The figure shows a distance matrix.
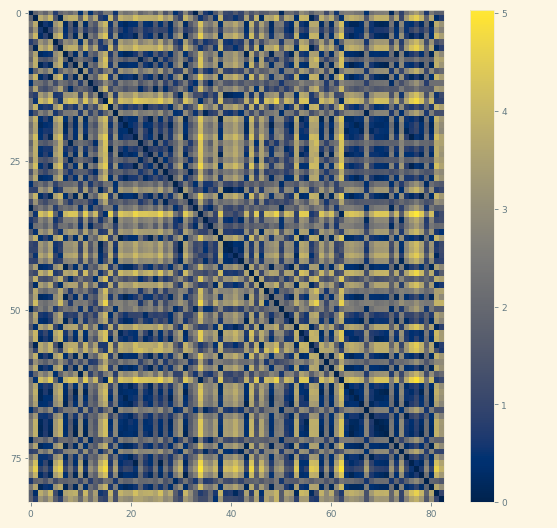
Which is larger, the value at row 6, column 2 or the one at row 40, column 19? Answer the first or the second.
the first
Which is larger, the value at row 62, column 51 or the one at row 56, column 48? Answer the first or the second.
the first
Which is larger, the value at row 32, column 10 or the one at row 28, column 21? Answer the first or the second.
the first
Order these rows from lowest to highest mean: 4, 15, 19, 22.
19, 4, 22, 15
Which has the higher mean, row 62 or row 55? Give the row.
62
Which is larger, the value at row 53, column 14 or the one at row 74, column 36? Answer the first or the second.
the second
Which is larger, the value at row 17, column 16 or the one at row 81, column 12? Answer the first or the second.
the first
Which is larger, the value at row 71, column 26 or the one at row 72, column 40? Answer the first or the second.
the second
